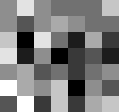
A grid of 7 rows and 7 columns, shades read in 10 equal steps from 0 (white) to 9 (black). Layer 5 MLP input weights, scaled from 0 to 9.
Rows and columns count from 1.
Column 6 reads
5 5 3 6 5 4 3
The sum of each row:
26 31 35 43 34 28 27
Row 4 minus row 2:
-3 2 0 6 3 1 3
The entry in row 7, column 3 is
7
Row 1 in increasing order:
1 2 4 4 5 5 5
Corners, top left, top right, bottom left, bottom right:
4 2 6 2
